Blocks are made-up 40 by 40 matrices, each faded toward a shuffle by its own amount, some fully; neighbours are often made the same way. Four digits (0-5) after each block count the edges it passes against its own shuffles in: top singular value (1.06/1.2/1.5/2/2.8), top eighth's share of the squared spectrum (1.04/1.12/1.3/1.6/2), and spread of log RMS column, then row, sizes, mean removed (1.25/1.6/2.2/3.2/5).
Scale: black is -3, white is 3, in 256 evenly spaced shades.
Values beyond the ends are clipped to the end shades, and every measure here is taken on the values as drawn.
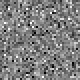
0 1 0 0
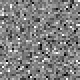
0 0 0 0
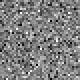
0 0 0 0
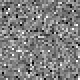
0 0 0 0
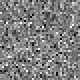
0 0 0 0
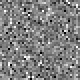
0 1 1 0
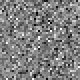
0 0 0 0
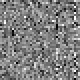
1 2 2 0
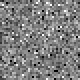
0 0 0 0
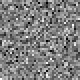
0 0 1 0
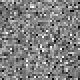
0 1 0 0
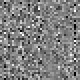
1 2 3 0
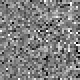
1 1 2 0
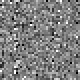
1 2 2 0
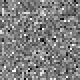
2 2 0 0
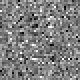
3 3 1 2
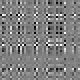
5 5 4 4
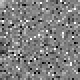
2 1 0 0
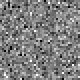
0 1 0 0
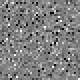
2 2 0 0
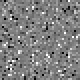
2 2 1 0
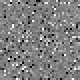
2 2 0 0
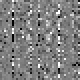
3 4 3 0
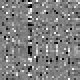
4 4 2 0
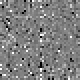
3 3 1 0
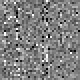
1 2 2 0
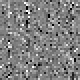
1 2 2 0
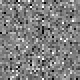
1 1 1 0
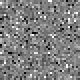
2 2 0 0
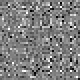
4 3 2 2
